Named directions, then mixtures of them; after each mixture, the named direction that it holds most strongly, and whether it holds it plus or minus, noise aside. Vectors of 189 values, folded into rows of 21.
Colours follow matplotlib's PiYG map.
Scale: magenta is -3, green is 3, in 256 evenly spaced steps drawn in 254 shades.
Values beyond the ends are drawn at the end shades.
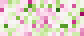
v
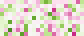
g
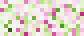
g, plus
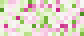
v, minus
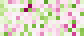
v, minus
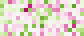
v, minus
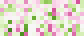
g, plus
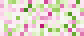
v, plus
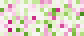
g, minus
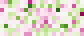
v, plus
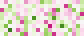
g, plus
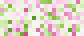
g, plus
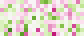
g, plus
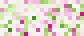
g, plus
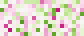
g, minus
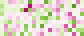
v, minus
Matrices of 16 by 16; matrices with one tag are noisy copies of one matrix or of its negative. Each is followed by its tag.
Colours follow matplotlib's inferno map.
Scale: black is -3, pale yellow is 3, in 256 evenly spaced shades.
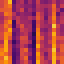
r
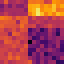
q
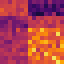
q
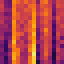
r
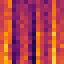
r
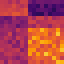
q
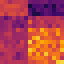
q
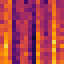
r
